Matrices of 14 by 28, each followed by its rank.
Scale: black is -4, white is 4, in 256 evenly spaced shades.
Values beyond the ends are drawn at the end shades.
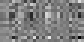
three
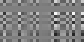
one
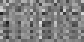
three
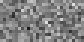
full rank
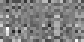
three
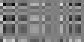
one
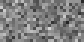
full rank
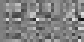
three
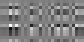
one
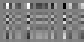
one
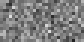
full rank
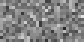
full rank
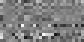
three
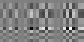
one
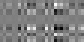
one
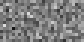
full rank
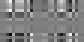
one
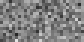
full rank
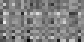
three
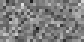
full rank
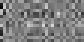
three
